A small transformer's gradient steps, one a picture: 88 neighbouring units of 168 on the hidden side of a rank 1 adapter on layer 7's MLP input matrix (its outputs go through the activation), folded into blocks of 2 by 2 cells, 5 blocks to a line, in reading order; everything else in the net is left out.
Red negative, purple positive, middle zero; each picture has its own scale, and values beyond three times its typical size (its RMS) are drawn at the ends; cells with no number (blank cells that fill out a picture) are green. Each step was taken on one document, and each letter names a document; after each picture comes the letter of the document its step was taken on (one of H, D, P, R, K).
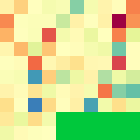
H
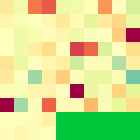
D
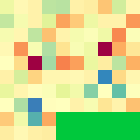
H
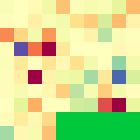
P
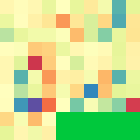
H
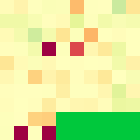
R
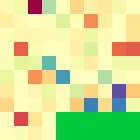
D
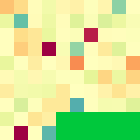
R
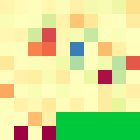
R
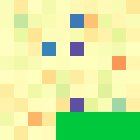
R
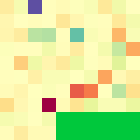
D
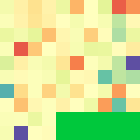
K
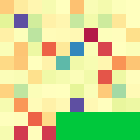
R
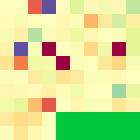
D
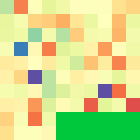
H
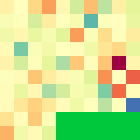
H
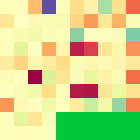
D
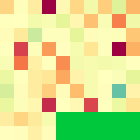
D
